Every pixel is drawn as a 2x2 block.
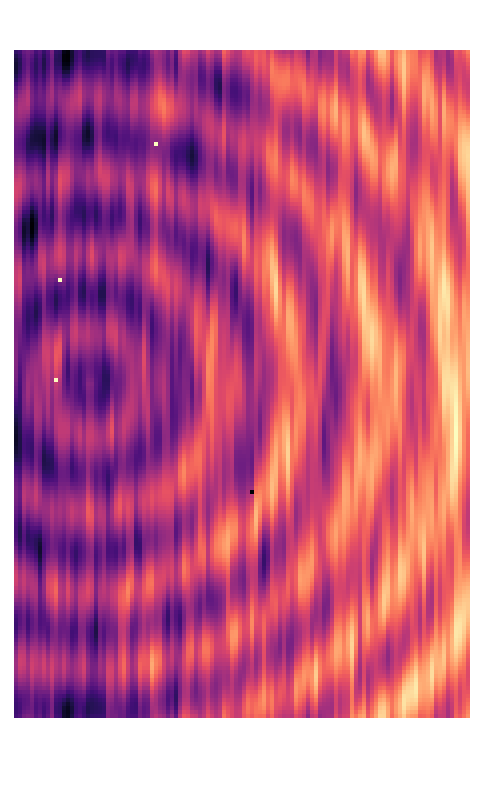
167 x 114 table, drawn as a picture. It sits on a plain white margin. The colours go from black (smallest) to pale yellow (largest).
Lone odd cells: 4, 3 higher and 1 lower than their neighbours. Slope: up to the right. Rings: centred on the middle left.
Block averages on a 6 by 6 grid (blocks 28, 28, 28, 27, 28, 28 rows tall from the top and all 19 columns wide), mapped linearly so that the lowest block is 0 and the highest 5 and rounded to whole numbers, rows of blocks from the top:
011344 | 122344 | 112345 | 113445 | 123345 | 122345
